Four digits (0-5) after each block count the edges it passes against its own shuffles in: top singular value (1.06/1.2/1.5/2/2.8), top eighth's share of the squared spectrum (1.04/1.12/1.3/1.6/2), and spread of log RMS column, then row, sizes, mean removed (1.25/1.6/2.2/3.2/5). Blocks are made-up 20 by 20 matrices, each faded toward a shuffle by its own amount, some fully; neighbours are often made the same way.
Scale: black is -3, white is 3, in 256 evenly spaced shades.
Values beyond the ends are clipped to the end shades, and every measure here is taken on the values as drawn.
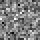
0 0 0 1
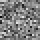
1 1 0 0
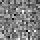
1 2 0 0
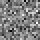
0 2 0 0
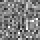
2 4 1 0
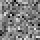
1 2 0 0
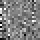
1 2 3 0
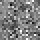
1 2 1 0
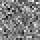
0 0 0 0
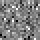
1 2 0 0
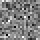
1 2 1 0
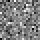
0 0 0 0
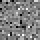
0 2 0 1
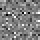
2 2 0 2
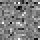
2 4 1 1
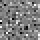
0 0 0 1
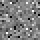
1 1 0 0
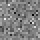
0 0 0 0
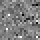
1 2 0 1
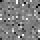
1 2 1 0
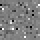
1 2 0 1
